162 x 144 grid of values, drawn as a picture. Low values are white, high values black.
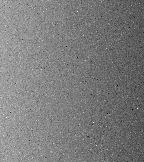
Slope: up to the right. Odd rows or columns: none. Grain: fine. Stripes: none.
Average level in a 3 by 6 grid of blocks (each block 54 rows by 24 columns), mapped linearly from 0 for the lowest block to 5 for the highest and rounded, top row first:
0 1 2 3 4 5 | 0 1 2 3 4 5 | 0 1 2 3 4 5
